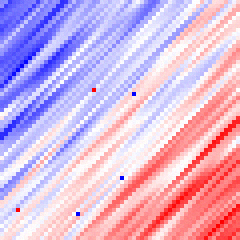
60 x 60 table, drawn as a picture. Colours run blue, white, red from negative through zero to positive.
Ninth with the highest average: bottom right. Grain: diagonal, up to the right. Slope: up to the bottom right. Lone odd cells: 5, 2 higher and 3 lower than their neighbours. Mirror symmetry: none. Odd rows or columns: none.
